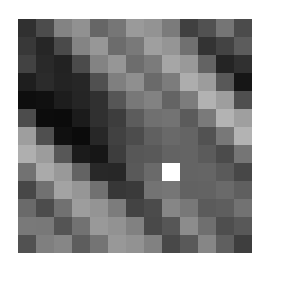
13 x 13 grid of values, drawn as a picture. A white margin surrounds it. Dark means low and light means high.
Histogram: bell-shaped. Lone odd cells: 1, higher than its neighbours. Grain: diagonal, down to the right.
